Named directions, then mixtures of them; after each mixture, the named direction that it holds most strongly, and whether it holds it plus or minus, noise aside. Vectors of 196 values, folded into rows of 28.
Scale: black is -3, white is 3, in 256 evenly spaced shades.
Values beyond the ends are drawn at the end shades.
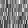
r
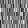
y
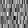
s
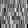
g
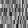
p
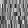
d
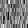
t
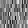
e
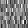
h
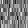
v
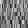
d, plus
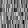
y, minus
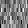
g, plus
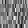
s, minus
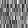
e, plus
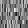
d, plus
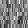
r, plus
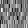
v, plus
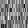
t, minus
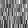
r, plus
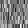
t, plus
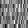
p, minus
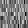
h, plus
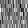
y, plus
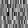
s, minus
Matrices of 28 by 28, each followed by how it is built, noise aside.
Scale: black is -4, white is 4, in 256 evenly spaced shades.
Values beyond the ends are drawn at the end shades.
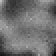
smooth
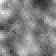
smooth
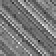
Toeplitz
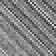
Toeplitz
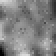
smooth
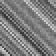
Toeplitz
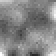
smooth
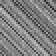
Toeplitz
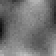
smooth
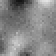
smooth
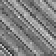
Toeplitz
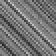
Toeplitz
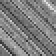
Toeplitz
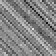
Toeplitz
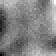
smooth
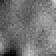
smooth
